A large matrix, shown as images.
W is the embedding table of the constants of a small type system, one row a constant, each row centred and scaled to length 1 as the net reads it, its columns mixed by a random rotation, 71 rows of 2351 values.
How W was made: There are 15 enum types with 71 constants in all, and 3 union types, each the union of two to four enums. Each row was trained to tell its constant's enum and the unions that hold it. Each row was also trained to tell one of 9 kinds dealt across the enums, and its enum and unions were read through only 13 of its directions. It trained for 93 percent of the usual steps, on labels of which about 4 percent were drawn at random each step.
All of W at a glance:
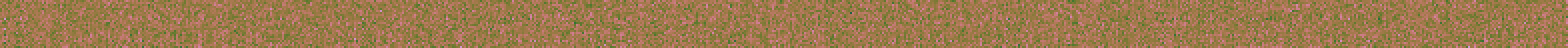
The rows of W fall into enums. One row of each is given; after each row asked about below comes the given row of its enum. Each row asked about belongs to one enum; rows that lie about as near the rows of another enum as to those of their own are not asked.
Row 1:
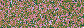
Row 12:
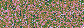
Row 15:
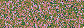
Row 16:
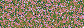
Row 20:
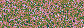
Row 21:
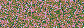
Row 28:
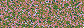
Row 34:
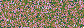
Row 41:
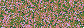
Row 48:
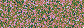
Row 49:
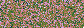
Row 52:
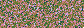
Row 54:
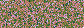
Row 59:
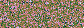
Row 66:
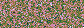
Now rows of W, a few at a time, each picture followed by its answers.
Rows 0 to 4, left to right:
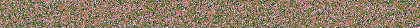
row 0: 49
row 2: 34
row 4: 1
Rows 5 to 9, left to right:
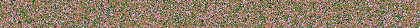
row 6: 41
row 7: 20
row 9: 59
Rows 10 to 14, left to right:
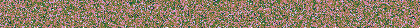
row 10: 49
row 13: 66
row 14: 48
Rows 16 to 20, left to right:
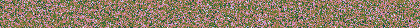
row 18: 59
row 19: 54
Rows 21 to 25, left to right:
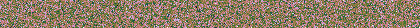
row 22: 66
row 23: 54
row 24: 49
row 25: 21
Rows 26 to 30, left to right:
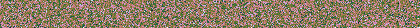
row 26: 34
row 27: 1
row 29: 1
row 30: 1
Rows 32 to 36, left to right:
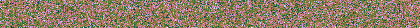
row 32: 20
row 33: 34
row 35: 12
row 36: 66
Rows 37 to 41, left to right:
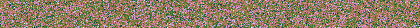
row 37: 34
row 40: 12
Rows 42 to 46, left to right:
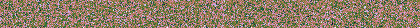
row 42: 59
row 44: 21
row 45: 41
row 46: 66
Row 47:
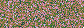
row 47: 15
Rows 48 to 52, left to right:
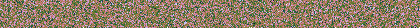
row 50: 41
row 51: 59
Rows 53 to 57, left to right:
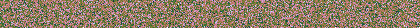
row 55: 59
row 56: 20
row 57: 41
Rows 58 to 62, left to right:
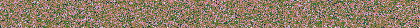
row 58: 34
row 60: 21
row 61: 21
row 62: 52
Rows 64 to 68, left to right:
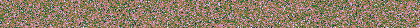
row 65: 41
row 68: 12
